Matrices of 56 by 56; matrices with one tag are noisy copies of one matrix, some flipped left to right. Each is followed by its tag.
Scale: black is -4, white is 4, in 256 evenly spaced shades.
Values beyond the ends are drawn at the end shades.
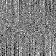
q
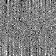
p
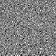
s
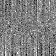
q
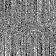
q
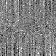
q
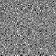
s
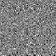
s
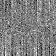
q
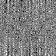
p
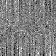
q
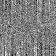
q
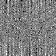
p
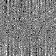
p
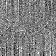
q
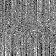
q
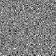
s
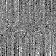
q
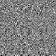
s
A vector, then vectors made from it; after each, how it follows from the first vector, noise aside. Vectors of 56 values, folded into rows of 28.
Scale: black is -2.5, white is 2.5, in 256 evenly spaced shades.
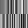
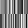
negated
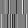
partly zeroed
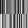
wrapped around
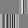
partly zeroed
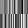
negated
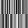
wrapped around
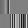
partly zeroed
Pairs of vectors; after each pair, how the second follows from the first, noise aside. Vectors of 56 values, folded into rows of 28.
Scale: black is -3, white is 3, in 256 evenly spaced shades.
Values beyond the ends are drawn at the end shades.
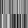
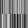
copied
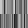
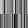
copied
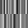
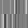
partly zeroed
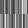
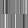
partly zeroed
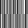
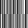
copied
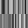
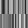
copied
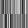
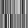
copied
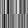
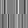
partly zeroed
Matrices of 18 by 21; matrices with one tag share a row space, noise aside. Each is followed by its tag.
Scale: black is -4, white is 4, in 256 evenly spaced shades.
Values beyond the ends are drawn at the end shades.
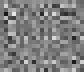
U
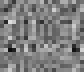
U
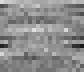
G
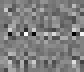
U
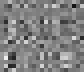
U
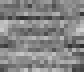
G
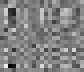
U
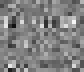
U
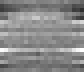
G
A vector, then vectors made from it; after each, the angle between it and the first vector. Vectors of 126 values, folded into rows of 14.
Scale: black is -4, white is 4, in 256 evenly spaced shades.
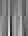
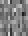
partly aligned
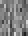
partly aligned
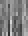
nearly opposite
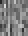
partly aligned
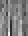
nearly parallel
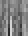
nearly opposite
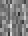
partly opposed
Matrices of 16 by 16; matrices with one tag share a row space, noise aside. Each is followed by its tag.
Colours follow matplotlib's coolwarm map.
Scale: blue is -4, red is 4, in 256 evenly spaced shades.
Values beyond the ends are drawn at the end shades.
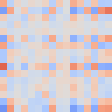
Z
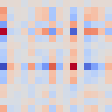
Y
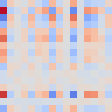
Y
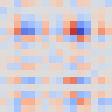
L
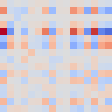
Z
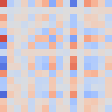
Y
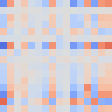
Z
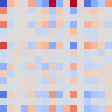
Y
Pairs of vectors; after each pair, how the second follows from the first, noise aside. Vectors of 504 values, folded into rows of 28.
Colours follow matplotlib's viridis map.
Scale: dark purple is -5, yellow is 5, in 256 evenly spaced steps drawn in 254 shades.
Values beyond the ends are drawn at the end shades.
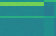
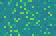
shuffled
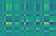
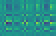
negated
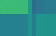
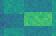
wrapped around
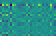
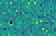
shuffled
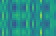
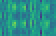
negated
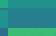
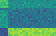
scaled up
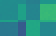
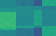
wrapped around
